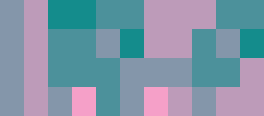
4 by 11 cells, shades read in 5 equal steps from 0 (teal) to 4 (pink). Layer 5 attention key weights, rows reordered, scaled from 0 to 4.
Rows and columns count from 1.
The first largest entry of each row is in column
2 2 2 4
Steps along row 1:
up down same up same up same same down same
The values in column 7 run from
2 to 4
